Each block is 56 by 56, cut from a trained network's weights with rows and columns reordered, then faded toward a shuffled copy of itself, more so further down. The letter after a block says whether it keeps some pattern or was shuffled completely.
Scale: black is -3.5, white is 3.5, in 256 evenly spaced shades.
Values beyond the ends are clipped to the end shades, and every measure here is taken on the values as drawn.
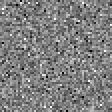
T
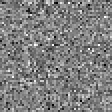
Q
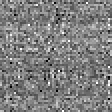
Q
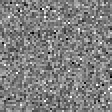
T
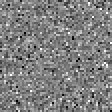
T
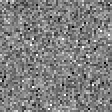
T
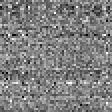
Q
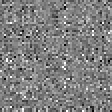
Q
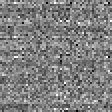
Q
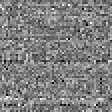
Q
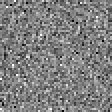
T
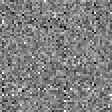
Q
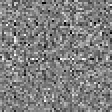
Q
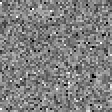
T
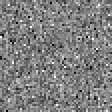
T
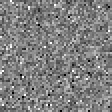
T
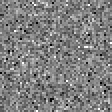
T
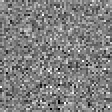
Q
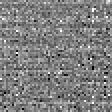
Q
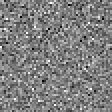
T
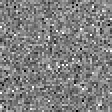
T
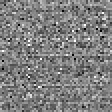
Q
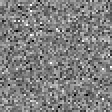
Q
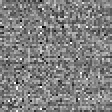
Q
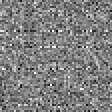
Q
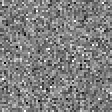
T
